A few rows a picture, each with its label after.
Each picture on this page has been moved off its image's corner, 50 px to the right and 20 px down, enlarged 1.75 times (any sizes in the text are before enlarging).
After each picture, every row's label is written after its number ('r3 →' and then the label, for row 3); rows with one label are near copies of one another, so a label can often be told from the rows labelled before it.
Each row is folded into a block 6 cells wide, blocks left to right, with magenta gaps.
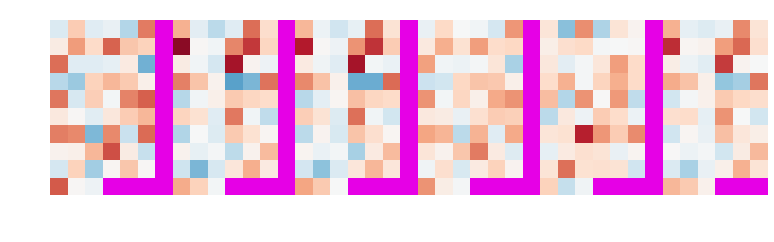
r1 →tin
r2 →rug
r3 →rug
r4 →tin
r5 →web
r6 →rug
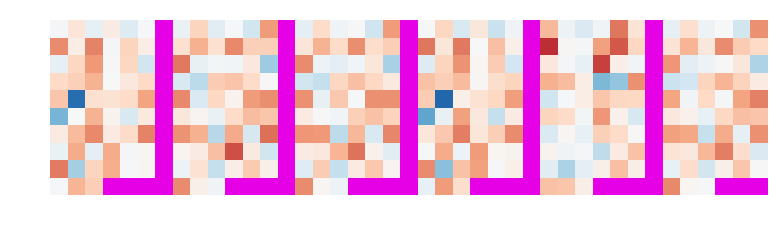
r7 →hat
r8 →tin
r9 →tin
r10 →hat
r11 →rug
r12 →tin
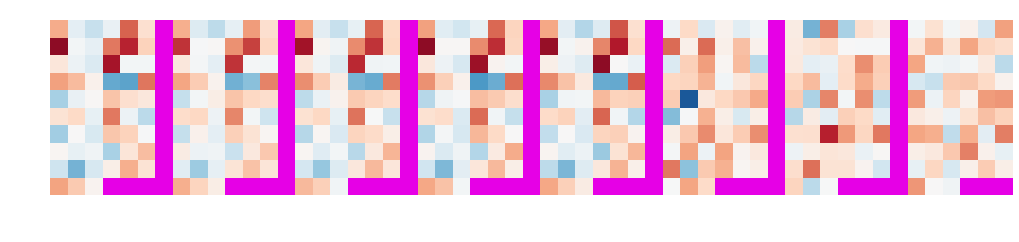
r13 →rug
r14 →rug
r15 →rug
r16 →rug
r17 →rug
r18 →hat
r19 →web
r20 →tin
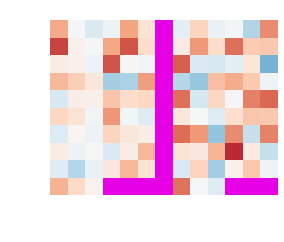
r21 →rug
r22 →tin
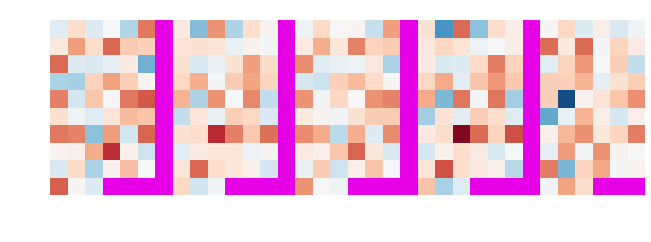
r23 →tin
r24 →web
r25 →tin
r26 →web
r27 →hat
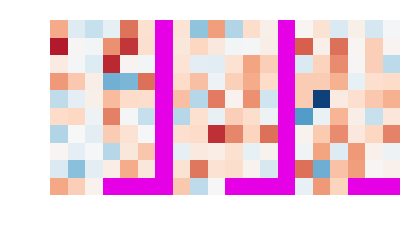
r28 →rug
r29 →web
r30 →hat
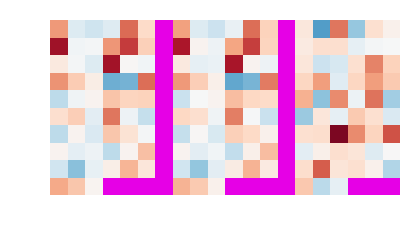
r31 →rug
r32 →rug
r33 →web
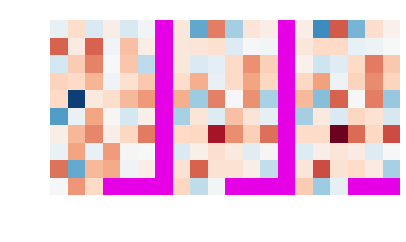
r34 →hat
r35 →web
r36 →web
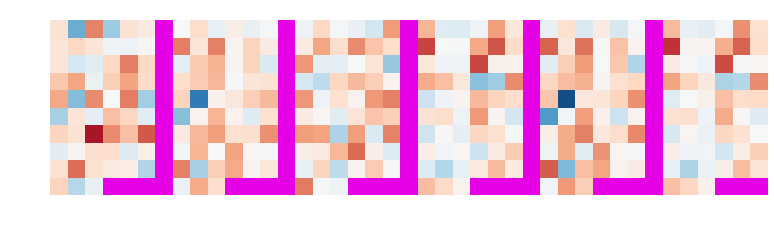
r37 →web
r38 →hat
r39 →tin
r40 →rug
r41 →hat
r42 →rug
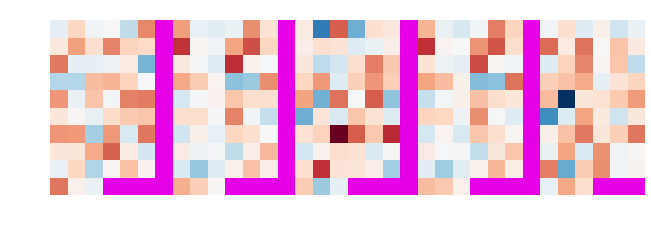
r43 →tin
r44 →rug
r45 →web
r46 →rug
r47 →hat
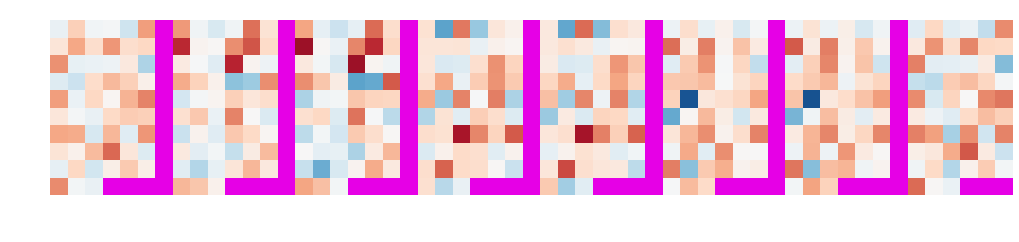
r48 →tin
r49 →rug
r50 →rug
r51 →web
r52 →web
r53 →hat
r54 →hat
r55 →tin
